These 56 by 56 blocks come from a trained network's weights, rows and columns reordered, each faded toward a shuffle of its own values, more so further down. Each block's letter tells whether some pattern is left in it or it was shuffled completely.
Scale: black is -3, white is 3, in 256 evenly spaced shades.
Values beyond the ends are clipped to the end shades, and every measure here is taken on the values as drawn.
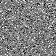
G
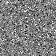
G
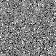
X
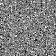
X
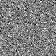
X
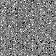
X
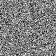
X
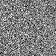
X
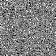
X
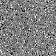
X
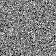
X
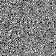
X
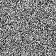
G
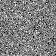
G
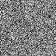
X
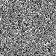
G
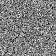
G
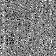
X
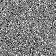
G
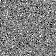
G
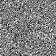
X
